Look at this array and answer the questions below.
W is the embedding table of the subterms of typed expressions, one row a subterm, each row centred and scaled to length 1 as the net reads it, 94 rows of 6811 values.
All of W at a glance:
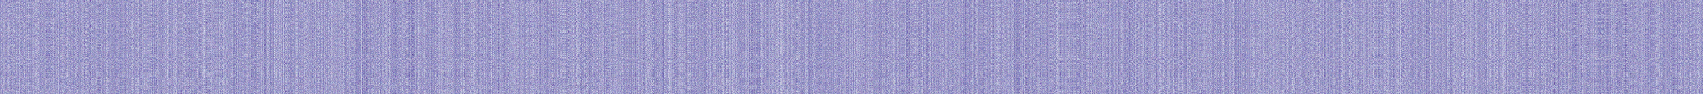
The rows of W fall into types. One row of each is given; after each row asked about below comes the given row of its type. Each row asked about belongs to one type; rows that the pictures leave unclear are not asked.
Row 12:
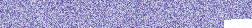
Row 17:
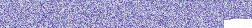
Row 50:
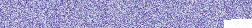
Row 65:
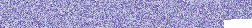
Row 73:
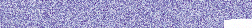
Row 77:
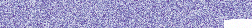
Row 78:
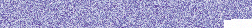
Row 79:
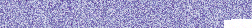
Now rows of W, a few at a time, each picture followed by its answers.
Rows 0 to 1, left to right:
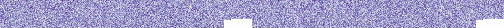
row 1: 79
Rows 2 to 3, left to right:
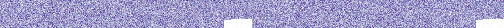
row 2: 17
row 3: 73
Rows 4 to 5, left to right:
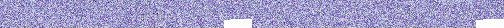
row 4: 12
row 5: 65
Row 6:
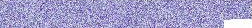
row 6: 12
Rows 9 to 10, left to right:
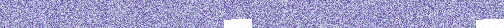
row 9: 50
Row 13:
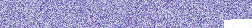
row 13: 12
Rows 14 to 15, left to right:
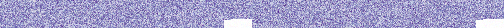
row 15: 65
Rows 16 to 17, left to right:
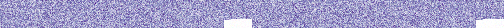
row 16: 73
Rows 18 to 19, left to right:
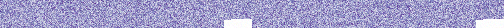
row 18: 12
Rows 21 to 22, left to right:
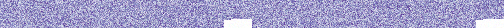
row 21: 78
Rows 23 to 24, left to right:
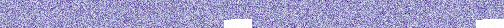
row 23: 79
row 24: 50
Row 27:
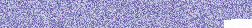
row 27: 79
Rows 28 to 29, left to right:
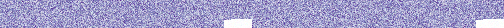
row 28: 79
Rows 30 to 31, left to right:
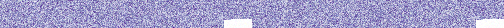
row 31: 77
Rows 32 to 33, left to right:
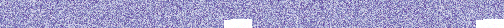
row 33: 79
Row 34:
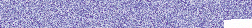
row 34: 65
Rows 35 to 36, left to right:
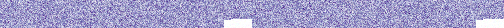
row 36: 78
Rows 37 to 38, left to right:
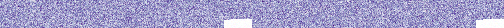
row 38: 65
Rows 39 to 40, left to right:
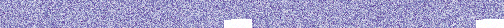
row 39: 73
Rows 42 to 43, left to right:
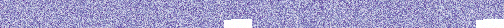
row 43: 79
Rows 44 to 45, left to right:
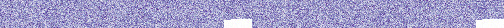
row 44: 50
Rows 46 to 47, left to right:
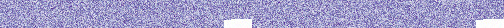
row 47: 65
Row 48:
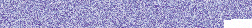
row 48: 78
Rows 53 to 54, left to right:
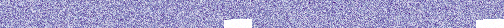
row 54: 12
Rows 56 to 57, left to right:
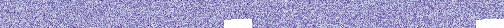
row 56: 12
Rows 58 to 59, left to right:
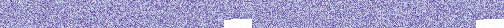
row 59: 65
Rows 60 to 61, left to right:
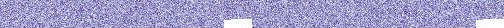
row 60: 50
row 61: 77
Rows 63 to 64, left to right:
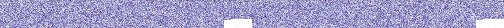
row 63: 17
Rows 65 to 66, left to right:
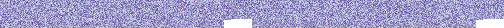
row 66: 79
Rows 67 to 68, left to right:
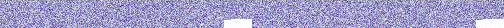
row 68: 65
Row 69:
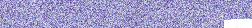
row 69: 12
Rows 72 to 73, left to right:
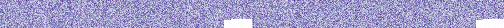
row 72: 79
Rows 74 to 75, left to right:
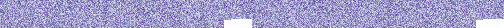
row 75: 12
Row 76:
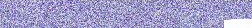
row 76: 73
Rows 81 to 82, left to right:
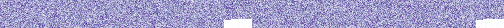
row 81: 50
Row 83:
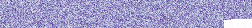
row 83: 65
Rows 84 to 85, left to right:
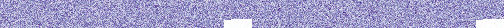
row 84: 78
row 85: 77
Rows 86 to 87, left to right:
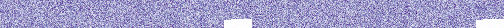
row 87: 77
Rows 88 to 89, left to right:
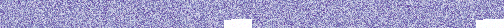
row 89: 78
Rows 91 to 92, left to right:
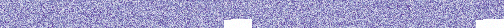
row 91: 17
